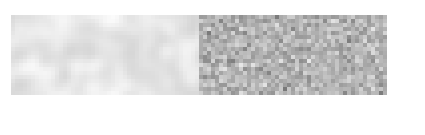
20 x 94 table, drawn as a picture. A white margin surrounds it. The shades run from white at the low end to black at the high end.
It is made of 1 by 2 panels. Panel 1,1: very low, blotchy, faint in contrast. Panel 1,2: low, fine-grained.
